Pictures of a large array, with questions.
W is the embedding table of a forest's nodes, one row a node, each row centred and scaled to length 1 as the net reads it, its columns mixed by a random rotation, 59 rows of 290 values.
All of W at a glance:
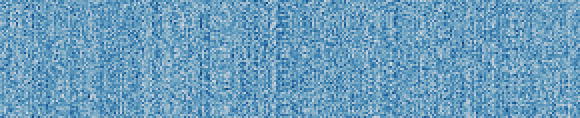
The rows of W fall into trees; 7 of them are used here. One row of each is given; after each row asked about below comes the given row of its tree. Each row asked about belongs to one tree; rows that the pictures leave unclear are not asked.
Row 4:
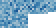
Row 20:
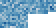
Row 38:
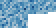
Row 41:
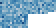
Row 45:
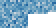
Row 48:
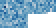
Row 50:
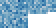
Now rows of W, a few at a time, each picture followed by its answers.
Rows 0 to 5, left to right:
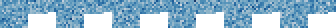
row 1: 50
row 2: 38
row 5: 38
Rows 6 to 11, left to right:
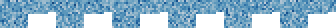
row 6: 45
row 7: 20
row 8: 45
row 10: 38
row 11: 45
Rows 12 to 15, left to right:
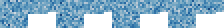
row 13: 45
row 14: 48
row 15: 4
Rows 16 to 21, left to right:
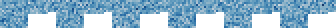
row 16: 45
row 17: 4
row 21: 41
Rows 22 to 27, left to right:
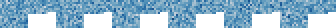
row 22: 50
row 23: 48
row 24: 38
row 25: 38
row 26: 4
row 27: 38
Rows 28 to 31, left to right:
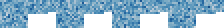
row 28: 38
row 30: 50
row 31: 45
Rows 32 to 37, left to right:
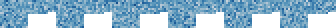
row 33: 41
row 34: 20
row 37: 38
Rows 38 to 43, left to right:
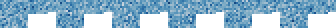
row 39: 45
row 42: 45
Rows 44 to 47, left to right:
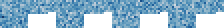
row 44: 41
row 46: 38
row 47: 48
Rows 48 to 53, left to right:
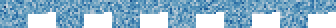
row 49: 45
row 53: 38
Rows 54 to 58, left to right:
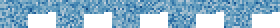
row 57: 45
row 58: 20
